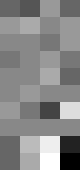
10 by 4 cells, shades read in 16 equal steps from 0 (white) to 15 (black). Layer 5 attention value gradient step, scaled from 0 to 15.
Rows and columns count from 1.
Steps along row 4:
down down up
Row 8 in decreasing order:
7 7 7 7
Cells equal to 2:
1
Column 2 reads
10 5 7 7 7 6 8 7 4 5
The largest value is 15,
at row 10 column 4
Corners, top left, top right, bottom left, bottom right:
9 9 9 15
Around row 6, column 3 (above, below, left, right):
5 11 6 7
